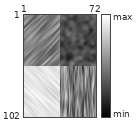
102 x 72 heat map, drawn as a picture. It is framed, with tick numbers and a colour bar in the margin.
It is made of 2 by 2 panels. Panel 1,1: middling, slanting up to the right. Panel 1,2: low, blotchy. Panel 2,1: very high, slanting down to the right, faint in contrast. Panel 2,2: middling, streaked downward, strong in contrast.
